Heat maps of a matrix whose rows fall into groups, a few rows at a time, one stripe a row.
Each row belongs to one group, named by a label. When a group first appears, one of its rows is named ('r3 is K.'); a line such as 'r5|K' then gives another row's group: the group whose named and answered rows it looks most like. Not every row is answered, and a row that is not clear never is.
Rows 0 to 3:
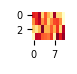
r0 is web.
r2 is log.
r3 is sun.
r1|web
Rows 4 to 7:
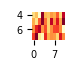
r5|log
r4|log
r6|web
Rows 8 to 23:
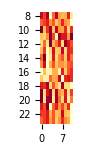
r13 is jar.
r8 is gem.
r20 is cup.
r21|gem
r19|cup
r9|web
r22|web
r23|web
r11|log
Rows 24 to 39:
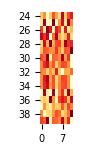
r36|log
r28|sun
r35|jar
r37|jar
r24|jar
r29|sun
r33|web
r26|cup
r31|web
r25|jar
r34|web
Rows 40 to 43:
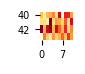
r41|log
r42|cup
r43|jar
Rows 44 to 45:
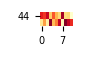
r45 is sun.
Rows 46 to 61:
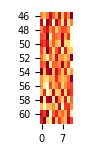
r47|cup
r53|gem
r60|gem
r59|sun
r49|gem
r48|web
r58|cup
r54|cup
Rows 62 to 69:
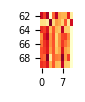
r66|web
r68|gem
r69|web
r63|log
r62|gem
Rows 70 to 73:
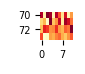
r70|cup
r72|sun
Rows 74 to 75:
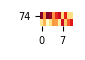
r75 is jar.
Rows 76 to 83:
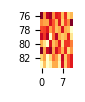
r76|cup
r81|cup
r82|jar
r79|gem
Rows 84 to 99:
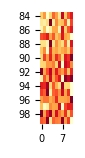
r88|log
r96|sun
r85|log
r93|sun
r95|gem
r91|sun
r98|cup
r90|sun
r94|web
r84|jar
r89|log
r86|jar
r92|cup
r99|gem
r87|web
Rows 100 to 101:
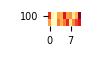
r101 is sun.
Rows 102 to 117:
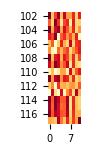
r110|jar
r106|jar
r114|cup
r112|log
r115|cup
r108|cup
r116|cup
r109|cup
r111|cup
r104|cup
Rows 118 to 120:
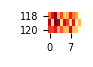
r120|web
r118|web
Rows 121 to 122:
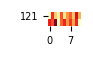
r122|gem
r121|jar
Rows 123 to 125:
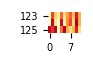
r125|gem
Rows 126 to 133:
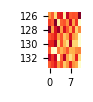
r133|web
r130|web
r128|cup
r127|gem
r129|web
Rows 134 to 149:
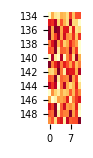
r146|sun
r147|gem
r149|log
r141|cup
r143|gem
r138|web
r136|cup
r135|web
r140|jar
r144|gem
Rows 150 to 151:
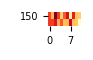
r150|cup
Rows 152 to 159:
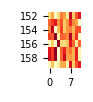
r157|gem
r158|gem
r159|jar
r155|gem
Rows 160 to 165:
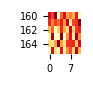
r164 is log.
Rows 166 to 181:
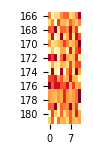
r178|sun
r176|cup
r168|gem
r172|gem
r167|log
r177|sun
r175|web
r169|jar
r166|sun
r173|jar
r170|sun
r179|gem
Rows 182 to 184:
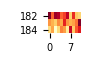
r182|cup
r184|jar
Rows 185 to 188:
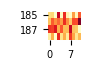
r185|log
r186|sun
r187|web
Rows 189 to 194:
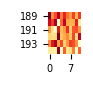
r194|log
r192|log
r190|gem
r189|cup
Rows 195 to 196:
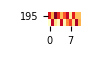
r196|jar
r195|cup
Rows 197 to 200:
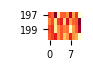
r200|web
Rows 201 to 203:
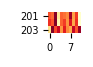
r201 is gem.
